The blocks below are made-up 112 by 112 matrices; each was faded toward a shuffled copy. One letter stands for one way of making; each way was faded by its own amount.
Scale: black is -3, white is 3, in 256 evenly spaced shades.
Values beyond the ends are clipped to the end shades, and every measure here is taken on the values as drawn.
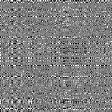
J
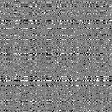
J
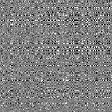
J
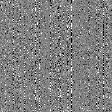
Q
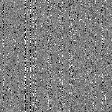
Q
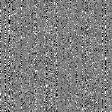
Q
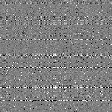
J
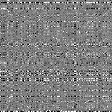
J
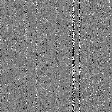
Q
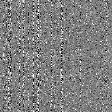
Q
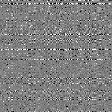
J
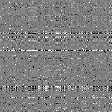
J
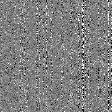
Q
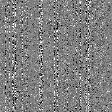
Q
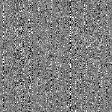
Q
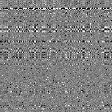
J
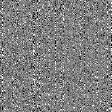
Q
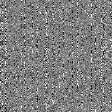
Q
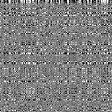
J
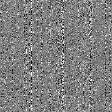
Q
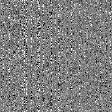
Q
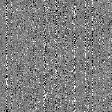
Q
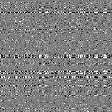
J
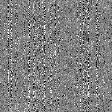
Q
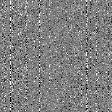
Q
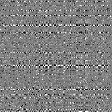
J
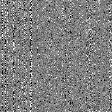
Q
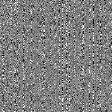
Q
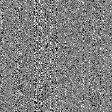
Q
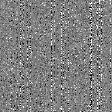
Q
